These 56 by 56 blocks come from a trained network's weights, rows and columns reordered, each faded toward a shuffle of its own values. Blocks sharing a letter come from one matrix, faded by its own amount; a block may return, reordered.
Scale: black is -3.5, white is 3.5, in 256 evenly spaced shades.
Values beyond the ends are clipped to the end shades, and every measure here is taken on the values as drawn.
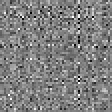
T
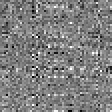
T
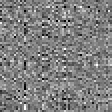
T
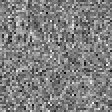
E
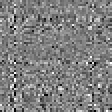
T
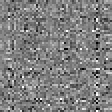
T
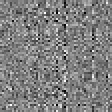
T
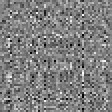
T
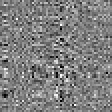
T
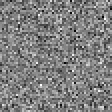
E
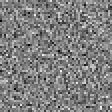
E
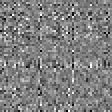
T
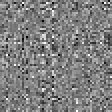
T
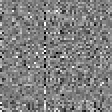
T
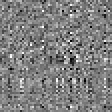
T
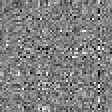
T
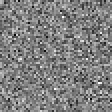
E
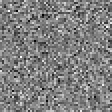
E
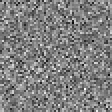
E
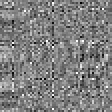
T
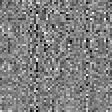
T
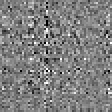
T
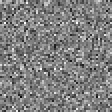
E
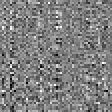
T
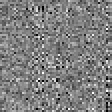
T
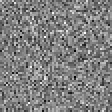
E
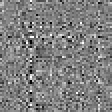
T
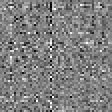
T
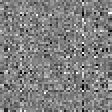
T
